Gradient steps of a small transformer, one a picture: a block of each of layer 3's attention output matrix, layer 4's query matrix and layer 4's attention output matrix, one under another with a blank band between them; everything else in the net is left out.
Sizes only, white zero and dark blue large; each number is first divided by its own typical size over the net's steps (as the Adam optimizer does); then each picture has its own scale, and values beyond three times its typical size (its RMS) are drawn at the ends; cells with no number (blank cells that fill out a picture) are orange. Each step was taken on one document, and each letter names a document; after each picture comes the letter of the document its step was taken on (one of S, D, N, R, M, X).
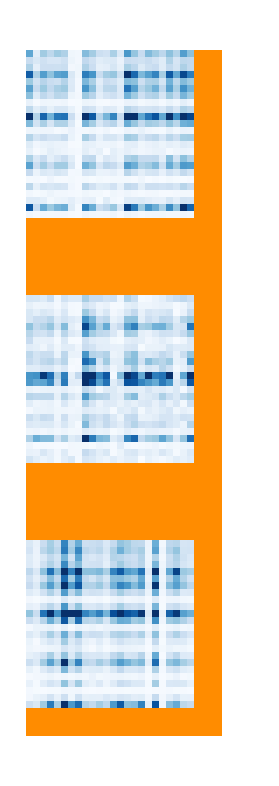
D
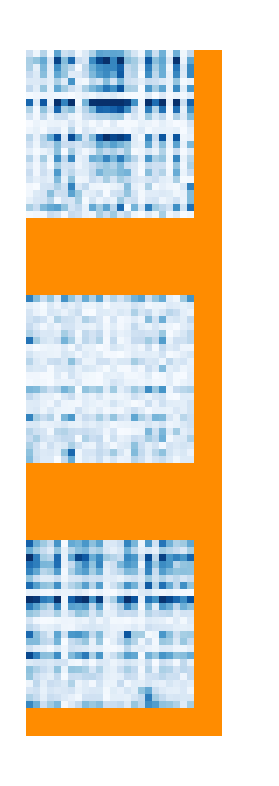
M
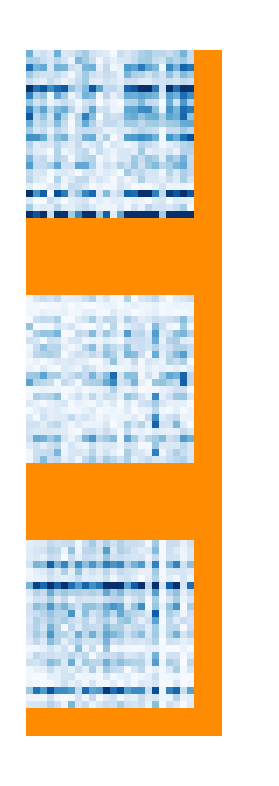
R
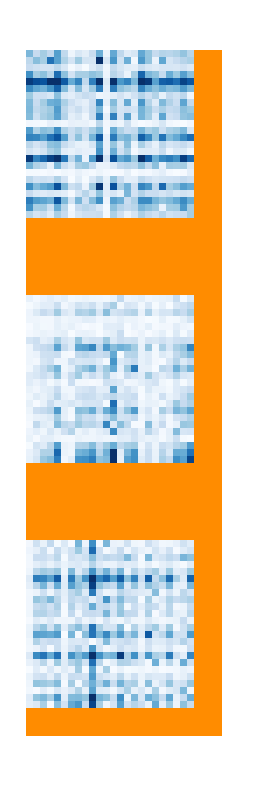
R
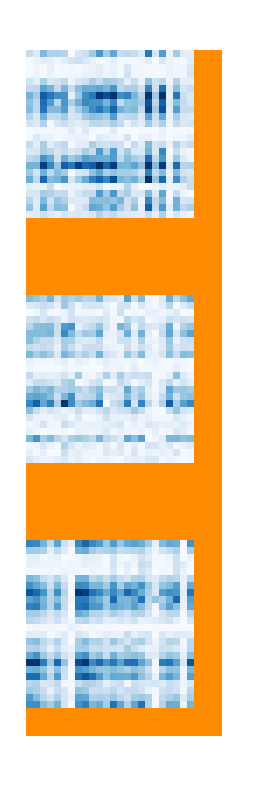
M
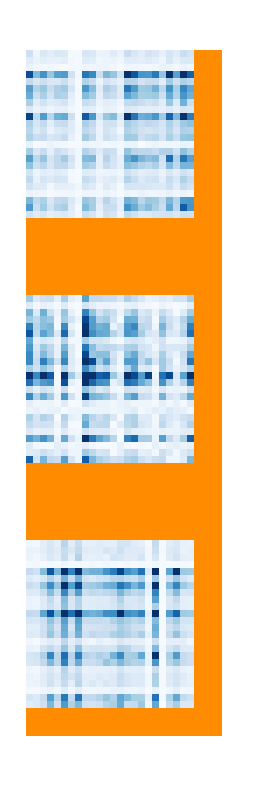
D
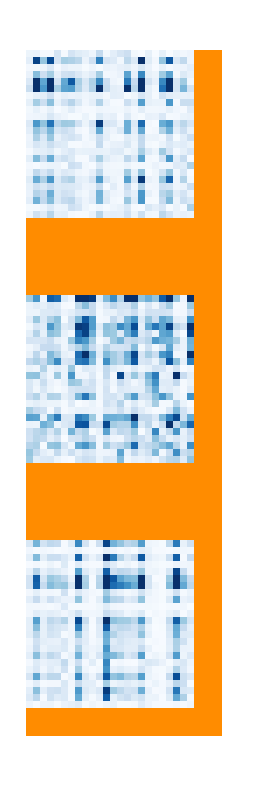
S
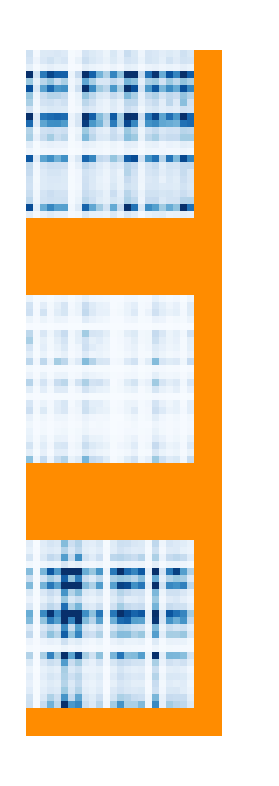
D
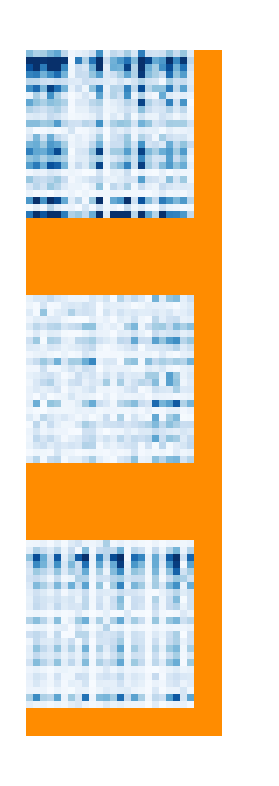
S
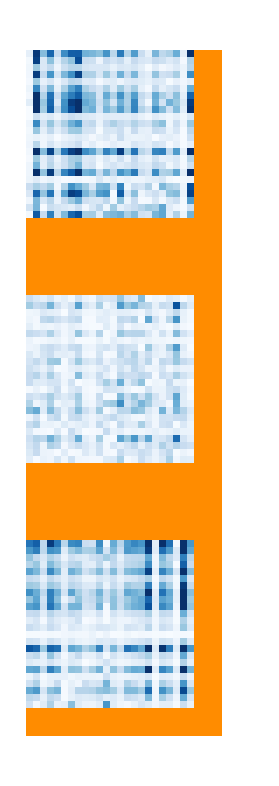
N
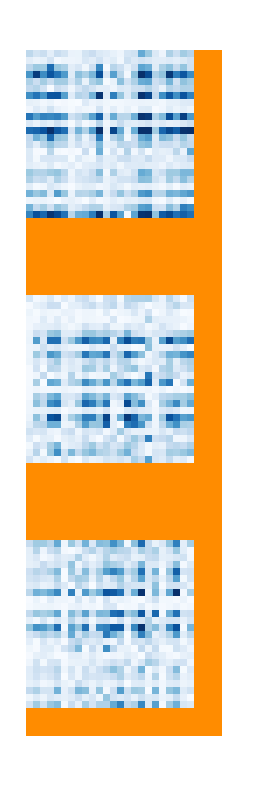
R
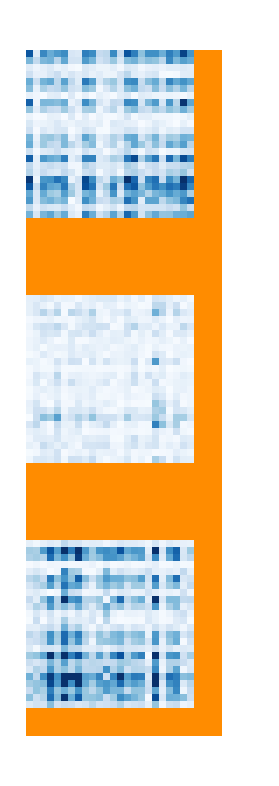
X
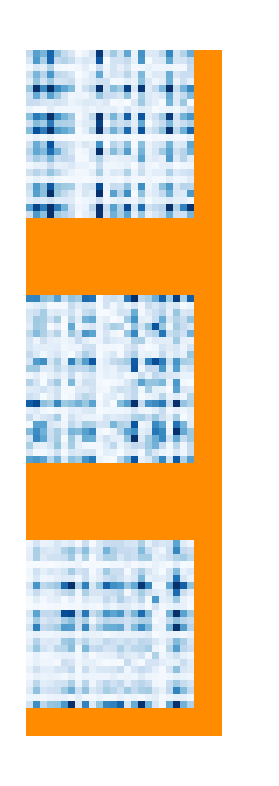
S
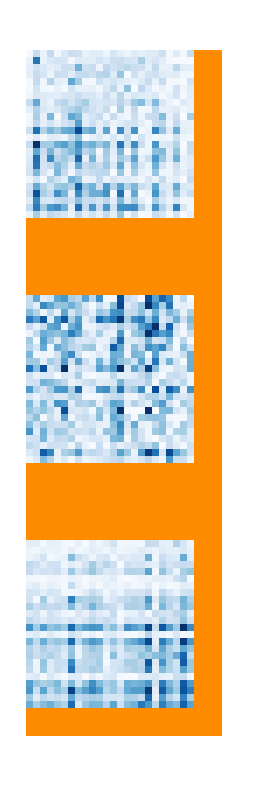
N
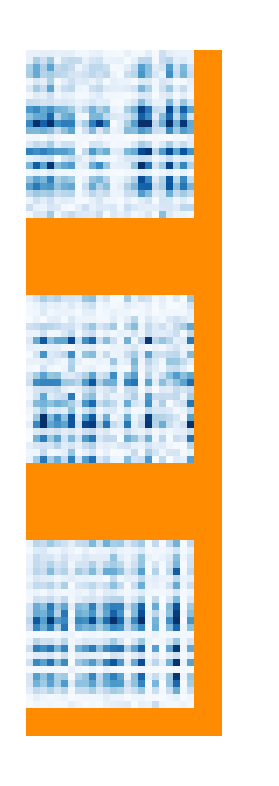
R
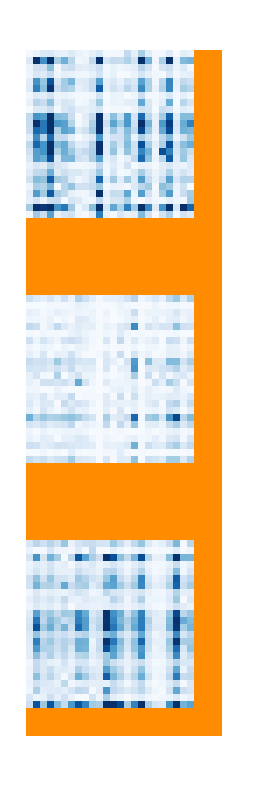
S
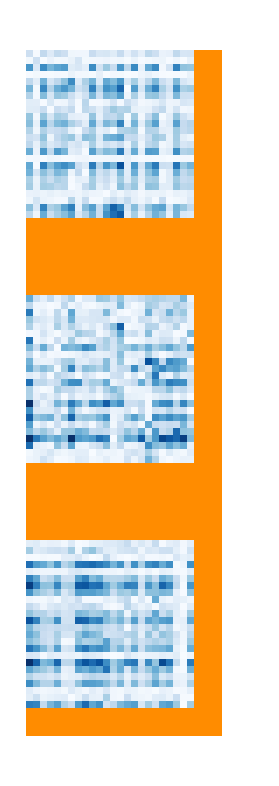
M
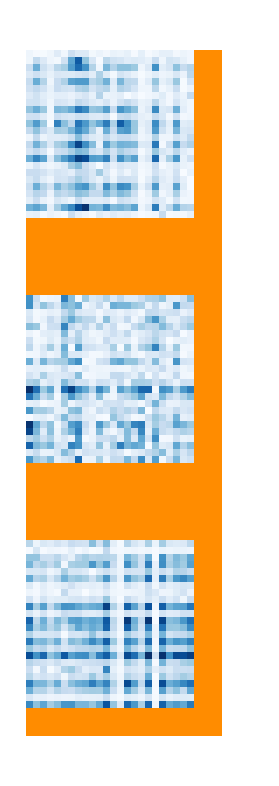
N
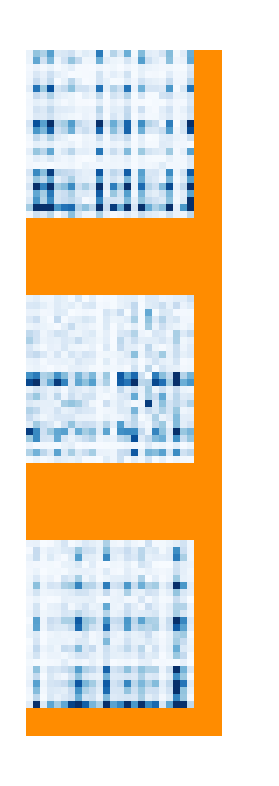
S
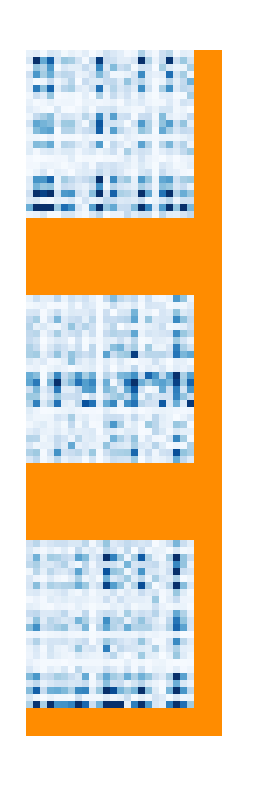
S
